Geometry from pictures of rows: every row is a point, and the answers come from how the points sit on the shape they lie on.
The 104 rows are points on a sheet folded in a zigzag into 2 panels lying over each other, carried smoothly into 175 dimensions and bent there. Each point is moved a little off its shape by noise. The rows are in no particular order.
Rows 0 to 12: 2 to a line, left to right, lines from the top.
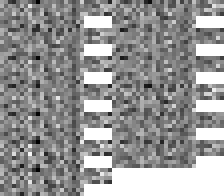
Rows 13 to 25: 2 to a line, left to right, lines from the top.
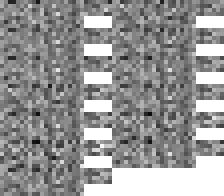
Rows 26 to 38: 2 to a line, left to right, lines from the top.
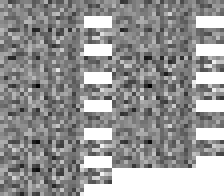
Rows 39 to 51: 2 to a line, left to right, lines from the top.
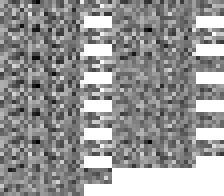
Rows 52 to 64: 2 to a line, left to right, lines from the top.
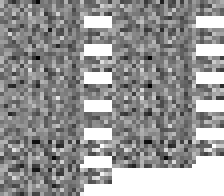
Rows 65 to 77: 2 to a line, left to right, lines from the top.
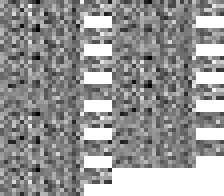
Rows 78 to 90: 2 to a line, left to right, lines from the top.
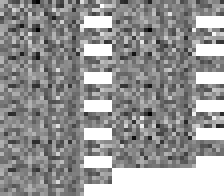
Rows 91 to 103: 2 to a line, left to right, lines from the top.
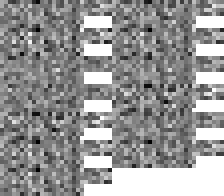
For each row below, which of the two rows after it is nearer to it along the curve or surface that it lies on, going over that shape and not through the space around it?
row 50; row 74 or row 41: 41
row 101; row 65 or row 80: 65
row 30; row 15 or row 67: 15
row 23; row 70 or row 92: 92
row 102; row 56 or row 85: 85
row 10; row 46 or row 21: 21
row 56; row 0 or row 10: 10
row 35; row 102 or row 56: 56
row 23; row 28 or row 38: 28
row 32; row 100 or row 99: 99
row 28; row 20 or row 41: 20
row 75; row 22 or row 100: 22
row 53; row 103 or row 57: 57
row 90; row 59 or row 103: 59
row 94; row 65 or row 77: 65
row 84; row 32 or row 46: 46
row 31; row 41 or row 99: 99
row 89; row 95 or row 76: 76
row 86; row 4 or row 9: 9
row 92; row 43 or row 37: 43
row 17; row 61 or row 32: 61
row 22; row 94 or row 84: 94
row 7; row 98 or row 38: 98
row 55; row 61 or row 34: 61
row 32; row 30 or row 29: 29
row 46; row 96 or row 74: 96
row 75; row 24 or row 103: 103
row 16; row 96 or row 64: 96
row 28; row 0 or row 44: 44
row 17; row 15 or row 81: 15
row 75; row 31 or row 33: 33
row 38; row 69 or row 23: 69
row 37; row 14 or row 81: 81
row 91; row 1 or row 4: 4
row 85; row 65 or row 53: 65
